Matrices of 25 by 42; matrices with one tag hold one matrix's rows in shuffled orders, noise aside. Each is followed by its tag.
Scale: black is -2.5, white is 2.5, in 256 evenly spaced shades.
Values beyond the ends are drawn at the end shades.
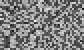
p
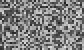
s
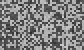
s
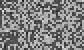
s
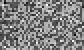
s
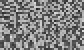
p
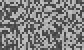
s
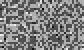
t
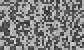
p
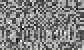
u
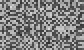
u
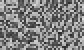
t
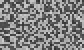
p
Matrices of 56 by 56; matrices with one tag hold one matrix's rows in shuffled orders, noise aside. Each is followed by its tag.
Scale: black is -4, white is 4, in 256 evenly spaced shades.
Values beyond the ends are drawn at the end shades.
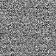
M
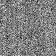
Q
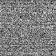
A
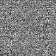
M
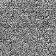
M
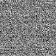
M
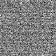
A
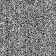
Q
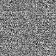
M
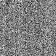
Q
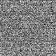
A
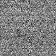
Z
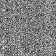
Q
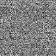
M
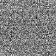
M
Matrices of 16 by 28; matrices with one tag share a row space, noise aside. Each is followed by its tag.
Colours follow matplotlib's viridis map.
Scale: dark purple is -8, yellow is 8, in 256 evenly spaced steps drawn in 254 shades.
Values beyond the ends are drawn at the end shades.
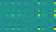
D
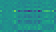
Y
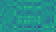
Y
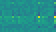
D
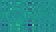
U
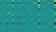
D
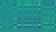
Y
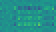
Y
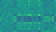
Y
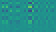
U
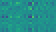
U
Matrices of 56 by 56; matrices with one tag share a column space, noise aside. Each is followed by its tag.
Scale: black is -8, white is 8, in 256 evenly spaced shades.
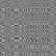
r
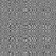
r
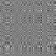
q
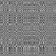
q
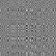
r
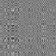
r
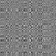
r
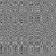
q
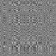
q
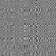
r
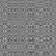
r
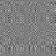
q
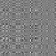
r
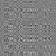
r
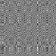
q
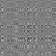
r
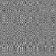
q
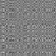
r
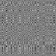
q
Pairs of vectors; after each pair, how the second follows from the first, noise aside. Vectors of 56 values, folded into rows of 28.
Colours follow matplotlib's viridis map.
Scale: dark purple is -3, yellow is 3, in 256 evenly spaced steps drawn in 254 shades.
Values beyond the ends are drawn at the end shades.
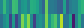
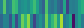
copied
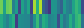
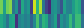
copied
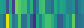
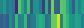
shuffled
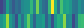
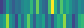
copied
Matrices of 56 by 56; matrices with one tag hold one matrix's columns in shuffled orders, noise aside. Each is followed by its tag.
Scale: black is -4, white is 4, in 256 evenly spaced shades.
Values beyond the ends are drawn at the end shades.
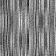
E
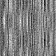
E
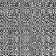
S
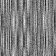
E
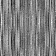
E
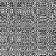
S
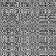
S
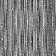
E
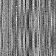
E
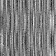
E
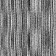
E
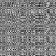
S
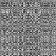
S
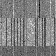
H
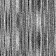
E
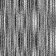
E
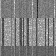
H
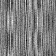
E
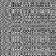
S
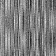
E
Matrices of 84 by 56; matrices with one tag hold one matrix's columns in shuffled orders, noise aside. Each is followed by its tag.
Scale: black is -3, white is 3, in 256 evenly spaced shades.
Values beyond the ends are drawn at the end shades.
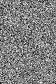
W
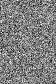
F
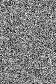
F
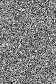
W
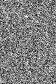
F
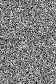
W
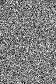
W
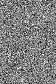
F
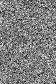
W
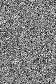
F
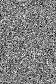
F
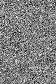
F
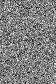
W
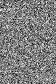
W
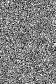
W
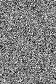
F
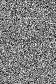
W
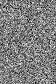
W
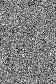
F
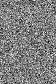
F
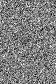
W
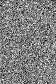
W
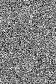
F
